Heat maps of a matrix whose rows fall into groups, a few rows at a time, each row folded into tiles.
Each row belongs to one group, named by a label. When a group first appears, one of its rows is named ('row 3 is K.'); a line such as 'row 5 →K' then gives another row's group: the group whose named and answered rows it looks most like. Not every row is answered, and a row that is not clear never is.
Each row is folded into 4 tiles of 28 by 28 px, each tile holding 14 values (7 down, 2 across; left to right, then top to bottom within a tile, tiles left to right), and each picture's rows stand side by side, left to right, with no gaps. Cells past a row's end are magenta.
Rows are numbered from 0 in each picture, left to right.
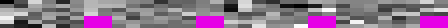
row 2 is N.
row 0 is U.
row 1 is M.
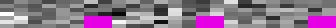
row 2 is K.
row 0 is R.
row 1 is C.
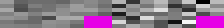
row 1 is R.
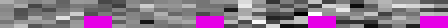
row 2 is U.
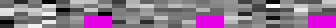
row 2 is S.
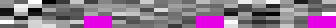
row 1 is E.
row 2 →C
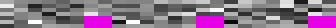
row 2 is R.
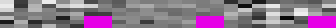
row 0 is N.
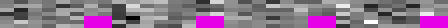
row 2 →S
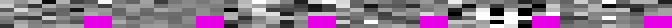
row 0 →M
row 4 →C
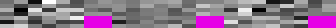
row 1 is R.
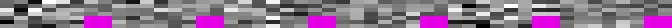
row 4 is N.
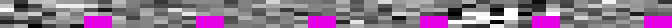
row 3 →N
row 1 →M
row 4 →C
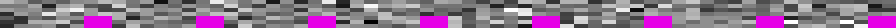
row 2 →M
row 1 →M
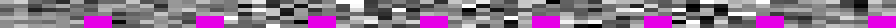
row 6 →N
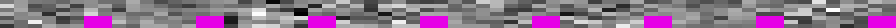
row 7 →E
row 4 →R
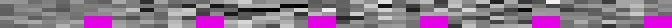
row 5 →S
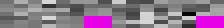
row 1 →C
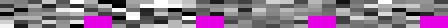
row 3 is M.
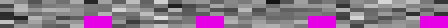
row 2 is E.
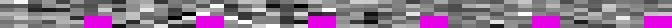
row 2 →N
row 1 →U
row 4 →S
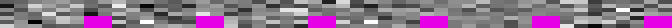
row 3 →K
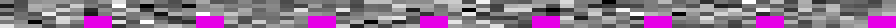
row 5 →M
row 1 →K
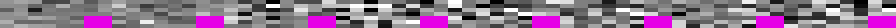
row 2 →S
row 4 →M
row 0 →E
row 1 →K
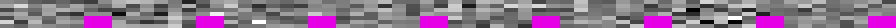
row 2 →K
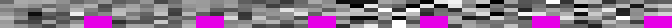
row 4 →M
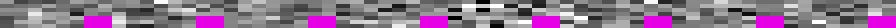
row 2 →R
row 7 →K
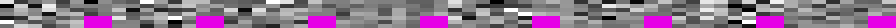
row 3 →C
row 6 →R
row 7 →M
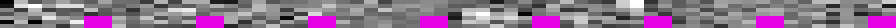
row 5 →S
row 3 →E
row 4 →C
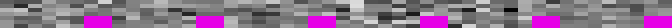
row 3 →U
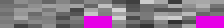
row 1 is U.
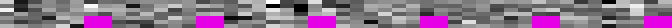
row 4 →N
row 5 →S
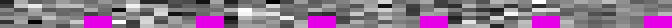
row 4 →N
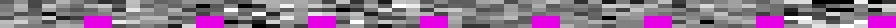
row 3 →S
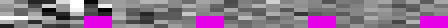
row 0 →S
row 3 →R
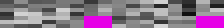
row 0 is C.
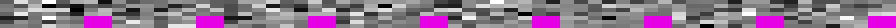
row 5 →S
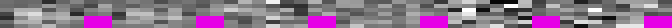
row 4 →E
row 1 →C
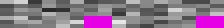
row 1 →C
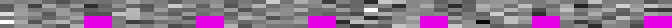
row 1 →E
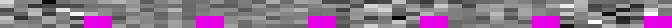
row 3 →U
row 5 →K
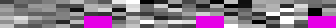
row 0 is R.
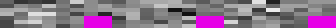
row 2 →E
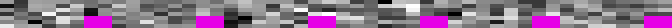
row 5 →N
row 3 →S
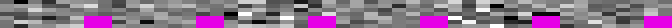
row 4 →N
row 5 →K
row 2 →C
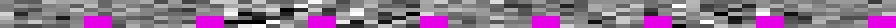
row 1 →M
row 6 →K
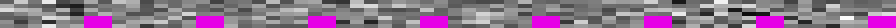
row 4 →C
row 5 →N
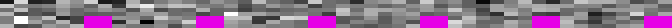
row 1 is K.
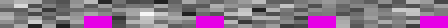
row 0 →U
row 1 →C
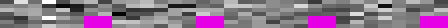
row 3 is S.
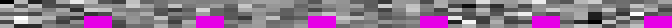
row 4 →N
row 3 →S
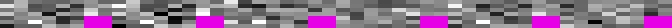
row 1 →K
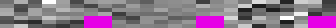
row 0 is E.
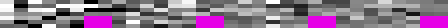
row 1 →S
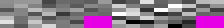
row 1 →E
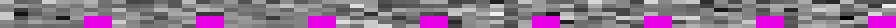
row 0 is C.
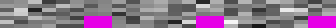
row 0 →E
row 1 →R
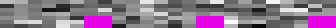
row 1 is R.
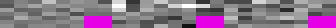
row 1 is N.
